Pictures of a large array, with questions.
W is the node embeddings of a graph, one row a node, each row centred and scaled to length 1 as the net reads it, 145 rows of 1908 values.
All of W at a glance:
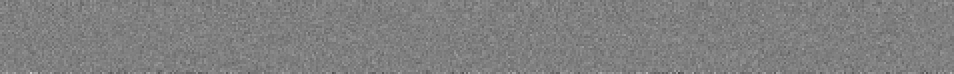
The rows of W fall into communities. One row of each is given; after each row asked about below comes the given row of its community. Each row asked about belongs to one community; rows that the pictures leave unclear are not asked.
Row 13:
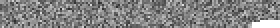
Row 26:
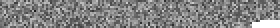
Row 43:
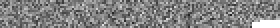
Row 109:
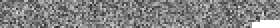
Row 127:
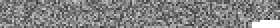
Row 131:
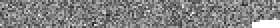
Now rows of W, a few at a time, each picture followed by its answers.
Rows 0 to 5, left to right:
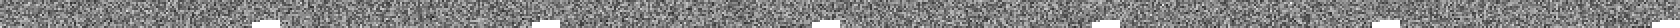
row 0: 13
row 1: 109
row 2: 43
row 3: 13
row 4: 43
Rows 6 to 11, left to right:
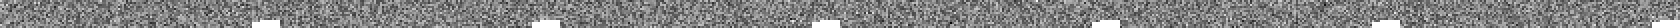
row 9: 43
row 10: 13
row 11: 43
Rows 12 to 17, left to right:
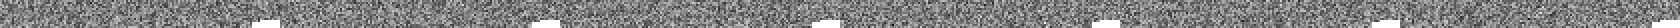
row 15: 131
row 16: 13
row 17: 26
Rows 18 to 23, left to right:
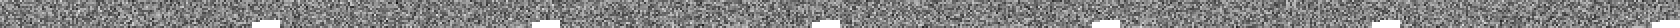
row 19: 127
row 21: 127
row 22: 13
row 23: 127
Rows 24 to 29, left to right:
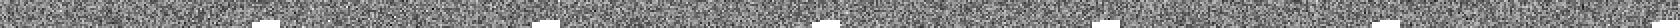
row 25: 26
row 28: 26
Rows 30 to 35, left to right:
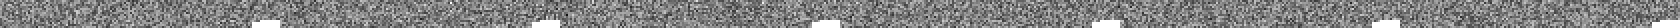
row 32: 131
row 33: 127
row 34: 131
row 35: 26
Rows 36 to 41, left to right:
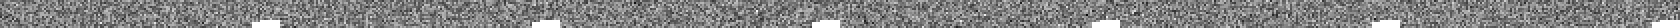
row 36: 109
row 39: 131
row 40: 13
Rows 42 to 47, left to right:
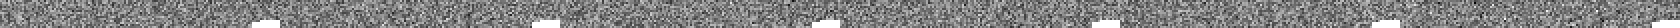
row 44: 26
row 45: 131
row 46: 43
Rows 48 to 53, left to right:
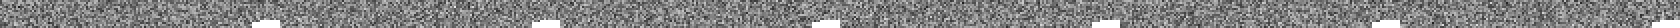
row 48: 26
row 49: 13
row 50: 13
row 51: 109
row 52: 26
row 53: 109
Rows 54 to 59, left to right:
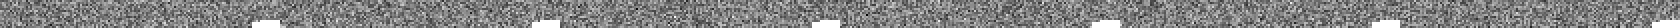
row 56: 26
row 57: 131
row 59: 26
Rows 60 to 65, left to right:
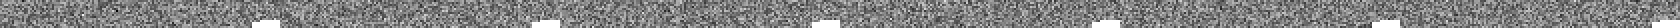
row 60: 26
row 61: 109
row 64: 43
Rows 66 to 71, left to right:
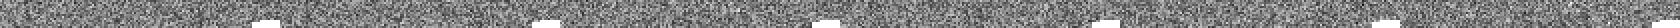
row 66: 127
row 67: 127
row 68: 43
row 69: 109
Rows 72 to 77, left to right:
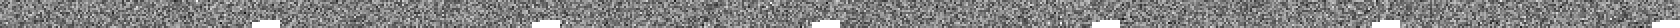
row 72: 43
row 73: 26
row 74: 13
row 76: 109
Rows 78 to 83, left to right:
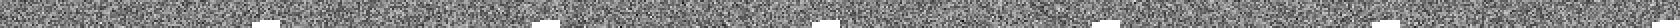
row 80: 43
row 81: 13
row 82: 13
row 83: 109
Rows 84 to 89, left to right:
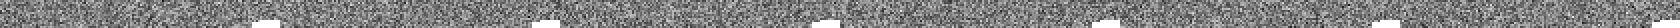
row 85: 127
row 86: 13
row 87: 26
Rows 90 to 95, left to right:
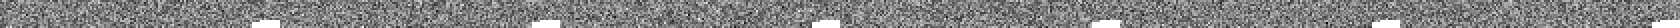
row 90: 26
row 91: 13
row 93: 127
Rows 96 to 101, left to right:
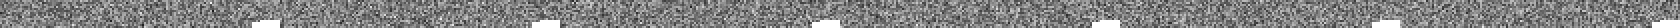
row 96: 13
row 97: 26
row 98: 26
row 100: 109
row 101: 13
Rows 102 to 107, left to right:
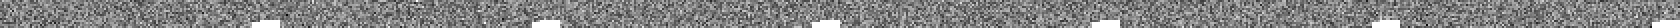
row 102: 109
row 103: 131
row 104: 127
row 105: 109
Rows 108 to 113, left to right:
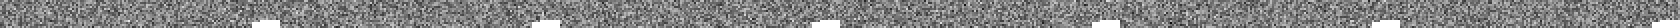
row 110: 13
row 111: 131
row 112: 13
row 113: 26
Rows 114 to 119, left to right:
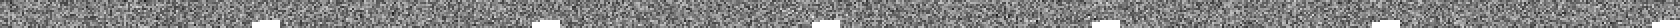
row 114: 131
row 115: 43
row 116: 43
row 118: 13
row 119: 26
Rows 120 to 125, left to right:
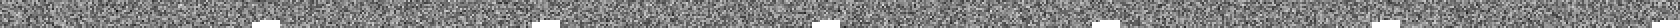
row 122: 43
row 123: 43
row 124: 109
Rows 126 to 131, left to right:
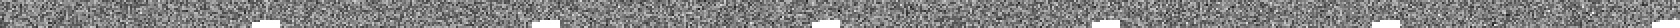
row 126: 26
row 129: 127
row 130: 13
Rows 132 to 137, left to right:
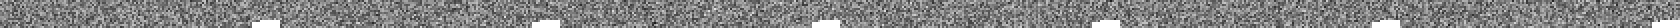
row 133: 26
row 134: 131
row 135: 13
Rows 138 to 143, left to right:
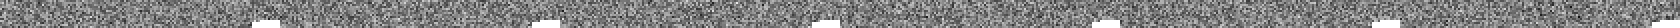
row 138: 43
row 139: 109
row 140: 109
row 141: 127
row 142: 43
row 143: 109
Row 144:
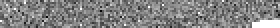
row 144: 131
